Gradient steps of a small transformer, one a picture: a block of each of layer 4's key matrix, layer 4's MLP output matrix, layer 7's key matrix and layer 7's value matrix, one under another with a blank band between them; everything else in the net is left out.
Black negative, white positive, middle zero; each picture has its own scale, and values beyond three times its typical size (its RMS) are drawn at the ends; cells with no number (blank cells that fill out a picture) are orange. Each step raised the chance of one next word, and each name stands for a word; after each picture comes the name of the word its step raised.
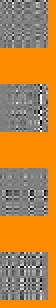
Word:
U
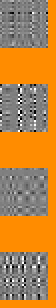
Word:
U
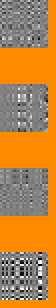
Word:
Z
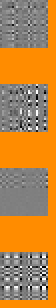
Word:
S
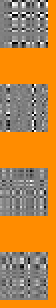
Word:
U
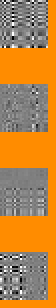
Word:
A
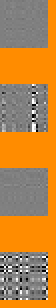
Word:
A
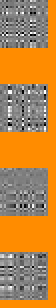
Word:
S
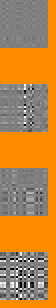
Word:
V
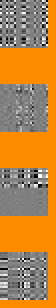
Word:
V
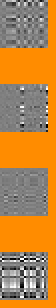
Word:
V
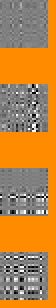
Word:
A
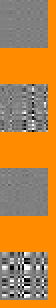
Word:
U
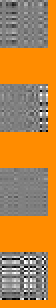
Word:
Z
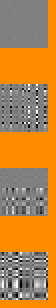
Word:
V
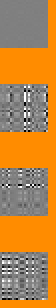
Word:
Z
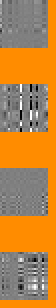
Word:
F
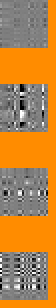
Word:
F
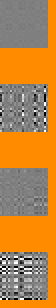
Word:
Z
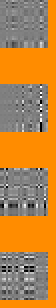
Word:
A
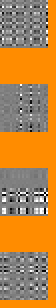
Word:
A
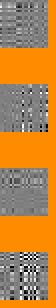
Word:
A
